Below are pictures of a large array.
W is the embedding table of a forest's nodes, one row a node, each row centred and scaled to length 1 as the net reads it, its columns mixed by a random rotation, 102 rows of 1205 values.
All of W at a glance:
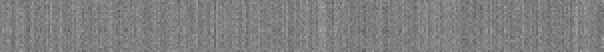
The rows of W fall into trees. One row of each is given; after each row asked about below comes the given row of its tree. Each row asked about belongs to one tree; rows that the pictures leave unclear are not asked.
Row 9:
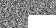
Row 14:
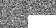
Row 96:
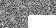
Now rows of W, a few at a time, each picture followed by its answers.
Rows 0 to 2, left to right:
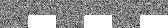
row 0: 96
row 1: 14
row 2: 96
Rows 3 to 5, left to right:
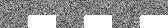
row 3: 9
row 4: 9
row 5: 9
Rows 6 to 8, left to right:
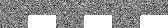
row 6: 96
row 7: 96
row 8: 96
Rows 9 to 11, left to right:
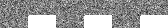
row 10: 14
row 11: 96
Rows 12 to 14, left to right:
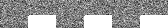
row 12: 14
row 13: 14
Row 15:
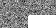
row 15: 96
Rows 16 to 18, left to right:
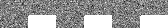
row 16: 96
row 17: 96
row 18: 14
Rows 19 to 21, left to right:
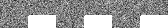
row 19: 14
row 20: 9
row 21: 96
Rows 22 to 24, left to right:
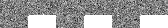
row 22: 14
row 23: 96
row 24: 14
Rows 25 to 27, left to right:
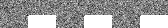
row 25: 14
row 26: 96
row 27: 96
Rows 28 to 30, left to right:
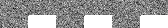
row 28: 96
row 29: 96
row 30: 14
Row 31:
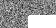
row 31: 9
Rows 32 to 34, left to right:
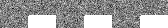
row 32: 96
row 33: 96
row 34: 14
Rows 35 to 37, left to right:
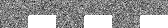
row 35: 96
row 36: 96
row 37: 9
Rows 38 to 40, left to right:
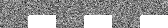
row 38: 14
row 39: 14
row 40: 9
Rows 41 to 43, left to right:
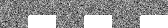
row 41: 9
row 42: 96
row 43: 14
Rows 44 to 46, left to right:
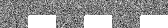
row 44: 9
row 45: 96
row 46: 96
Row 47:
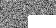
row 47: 14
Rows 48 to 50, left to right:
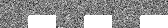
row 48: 9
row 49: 96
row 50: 14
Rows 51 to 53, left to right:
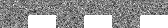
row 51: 96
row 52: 96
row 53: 9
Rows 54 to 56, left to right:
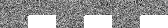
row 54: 14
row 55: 14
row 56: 14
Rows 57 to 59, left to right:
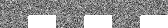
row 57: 14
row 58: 96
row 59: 14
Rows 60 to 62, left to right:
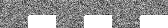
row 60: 14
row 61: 14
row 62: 14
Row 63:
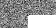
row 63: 14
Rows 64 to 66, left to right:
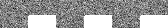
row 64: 96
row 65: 14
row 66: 14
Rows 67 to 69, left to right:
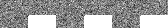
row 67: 96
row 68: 96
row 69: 9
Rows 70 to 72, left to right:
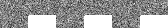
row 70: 96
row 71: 14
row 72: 9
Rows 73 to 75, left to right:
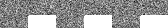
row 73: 9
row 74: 9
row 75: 14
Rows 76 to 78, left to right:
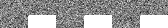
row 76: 96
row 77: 14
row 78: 96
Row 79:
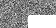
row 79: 9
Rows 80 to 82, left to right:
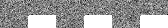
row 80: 14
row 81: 14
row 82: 96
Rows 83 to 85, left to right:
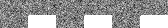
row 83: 96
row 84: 96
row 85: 9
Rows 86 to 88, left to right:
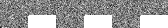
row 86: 96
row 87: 96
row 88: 9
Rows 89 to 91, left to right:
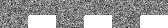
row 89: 96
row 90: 14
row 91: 96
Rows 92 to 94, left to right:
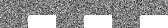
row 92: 9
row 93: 9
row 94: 14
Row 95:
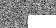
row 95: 96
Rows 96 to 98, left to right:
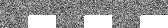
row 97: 14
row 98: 14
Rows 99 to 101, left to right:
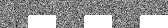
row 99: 9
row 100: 96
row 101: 14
